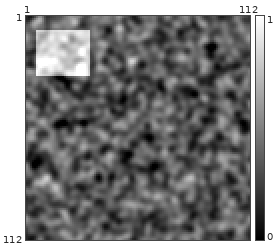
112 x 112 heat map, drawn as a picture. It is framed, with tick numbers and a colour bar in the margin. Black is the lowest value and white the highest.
Average level on the scale: 40%. Odd patch: higher, in the top left. Mirror symmetry: none. Histogram: skewed, a long tail of high values. Grain: blotchy. Ninth with the highest average: top left. Stripes: none.
